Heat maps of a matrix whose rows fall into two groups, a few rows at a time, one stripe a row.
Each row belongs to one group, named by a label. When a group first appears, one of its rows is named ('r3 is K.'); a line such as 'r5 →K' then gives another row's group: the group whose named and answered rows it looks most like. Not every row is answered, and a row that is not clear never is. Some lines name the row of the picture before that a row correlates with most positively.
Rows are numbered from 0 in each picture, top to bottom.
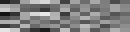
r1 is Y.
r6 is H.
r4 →H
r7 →Y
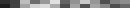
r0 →H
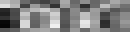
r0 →Y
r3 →H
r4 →H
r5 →H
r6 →H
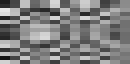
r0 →H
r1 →H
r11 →Y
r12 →H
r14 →H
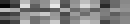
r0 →H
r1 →H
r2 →Y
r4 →H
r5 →H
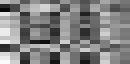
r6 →Y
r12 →H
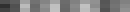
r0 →H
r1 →H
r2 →H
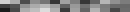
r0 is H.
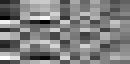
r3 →H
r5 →Y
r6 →Y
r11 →H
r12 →H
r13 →Y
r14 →Y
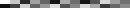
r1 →H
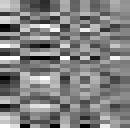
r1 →Y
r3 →H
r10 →Y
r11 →Y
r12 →H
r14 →Y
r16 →H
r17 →Y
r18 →H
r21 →H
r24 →Y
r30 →Y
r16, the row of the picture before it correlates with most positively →1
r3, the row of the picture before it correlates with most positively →1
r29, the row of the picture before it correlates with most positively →0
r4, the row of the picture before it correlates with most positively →0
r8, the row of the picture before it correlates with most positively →0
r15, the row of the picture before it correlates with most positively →0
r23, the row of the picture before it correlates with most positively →1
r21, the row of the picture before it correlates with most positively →1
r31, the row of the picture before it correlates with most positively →0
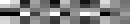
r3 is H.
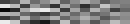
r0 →H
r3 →Y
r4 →H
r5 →Y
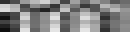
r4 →H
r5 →H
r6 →H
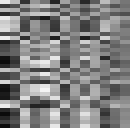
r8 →H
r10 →H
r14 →H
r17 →Y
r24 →H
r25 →Y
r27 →H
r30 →H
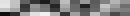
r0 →Y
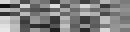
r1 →H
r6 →Y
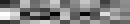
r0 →H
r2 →Y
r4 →Y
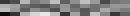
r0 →H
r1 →Y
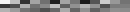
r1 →H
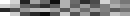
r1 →Y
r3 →Y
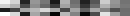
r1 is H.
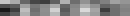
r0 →Y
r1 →H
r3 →H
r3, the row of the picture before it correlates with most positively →2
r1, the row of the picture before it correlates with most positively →2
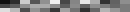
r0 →H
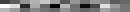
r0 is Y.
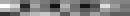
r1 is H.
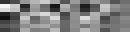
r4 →H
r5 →H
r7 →H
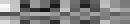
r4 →Y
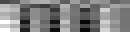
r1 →Y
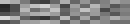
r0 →Y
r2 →H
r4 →Y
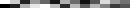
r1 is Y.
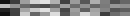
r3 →H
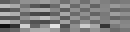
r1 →Y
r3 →Y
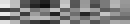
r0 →Y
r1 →Y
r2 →H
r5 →Y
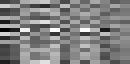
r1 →Y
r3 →H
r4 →Y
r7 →H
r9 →H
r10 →Y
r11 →H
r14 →H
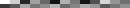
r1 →H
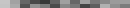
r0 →Y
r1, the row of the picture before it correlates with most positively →0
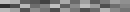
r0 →Y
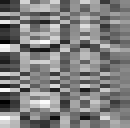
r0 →H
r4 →H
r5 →Y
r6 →H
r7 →H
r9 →H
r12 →Y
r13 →H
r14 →H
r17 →H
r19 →H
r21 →H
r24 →H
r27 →H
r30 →Y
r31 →Y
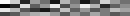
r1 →H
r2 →Y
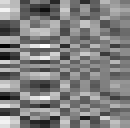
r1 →Y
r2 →Y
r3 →Y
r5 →H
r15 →Y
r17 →Y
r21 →Y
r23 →H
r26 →Y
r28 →H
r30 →Y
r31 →Y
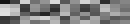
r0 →H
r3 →Y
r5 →H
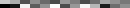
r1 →H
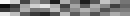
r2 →H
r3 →Y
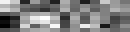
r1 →Y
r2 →Y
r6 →H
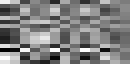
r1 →H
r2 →H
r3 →H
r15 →Y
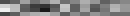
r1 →Y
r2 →Y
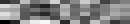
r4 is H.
